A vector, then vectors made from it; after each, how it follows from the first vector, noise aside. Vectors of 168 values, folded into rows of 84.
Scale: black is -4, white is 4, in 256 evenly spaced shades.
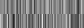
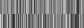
copied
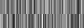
copied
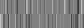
partly zeroed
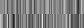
copied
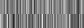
copied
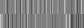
partly zeroed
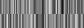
wrapped around
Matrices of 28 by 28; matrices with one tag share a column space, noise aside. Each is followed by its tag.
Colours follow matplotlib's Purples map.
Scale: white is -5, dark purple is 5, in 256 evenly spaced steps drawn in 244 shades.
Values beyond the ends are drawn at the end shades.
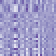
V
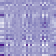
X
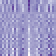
V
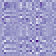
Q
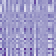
V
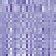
V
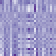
V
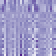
V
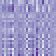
V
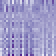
V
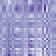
V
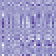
X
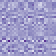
Q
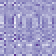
X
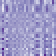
V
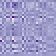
Q
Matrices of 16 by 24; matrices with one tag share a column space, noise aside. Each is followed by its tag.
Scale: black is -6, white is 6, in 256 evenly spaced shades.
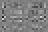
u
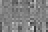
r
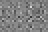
u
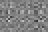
u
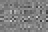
u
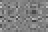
u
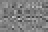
u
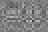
u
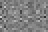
u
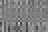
r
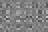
u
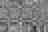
r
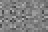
u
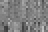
r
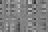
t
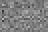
u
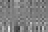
r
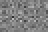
u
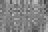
t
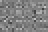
u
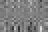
r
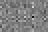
u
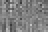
t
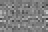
u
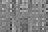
t
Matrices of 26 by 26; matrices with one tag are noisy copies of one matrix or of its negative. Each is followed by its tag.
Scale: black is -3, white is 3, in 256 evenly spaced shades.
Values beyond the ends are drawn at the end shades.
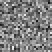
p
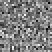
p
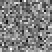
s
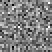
p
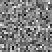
p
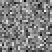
s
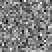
s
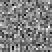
p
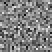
p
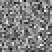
s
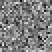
s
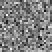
s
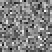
s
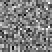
p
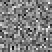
p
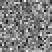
s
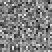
p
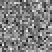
s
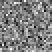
s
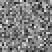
s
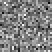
p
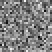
s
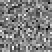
p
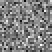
s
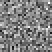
p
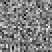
p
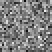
s
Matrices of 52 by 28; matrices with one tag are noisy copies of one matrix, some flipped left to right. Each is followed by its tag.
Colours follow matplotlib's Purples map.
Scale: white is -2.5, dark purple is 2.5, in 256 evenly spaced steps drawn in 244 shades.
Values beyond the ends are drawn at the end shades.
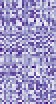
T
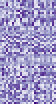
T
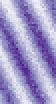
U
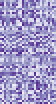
T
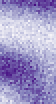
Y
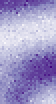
Y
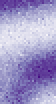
Y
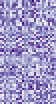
T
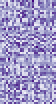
T
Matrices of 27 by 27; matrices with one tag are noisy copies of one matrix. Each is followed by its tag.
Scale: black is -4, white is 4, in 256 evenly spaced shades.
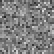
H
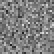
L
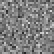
L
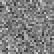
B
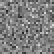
L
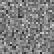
L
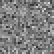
H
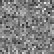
H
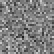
B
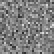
L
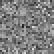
H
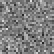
B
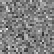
B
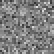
H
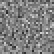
L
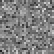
H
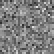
H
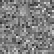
H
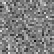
B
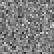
L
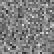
L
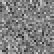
B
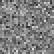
H
